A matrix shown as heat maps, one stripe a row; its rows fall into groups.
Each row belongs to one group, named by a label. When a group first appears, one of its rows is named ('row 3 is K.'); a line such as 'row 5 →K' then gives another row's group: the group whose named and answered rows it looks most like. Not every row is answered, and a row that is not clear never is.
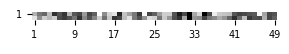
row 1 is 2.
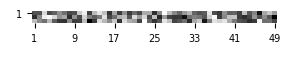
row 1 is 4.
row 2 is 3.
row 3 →2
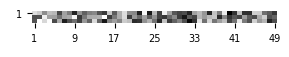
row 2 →3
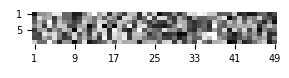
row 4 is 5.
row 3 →5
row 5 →4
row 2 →2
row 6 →3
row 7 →3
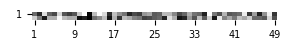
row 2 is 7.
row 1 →4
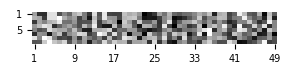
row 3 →7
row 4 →2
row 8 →3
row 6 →4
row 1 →7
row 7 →2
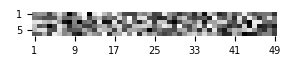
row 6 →3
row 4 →4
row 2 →5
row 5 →5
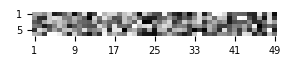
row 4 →4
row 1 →2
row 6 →7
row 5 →4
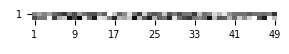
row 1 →2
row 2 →5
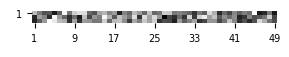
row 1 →4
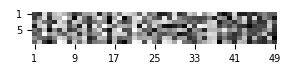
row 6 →3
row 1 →3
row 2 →4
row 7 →4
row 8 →4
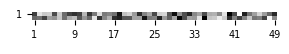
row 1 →2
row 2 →7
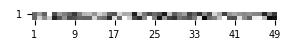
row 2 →2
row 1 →5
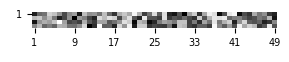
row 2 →2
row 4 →5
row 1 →3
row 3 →5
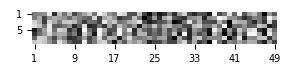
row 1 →5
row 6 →5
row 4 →2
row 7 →2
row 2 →7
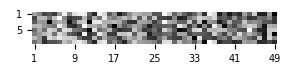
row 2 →3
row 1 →4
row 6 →5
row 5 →7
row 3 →4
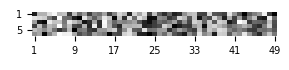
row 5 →2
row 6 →7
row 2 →5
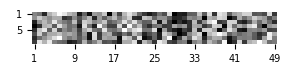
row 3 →3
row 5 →3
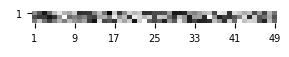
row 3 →5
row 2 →4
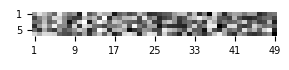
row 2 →3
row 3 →4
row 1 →5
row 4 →3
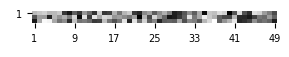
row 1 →2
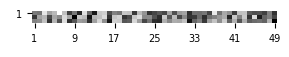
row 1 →5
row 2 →4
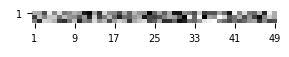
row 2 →7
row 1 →7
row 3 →3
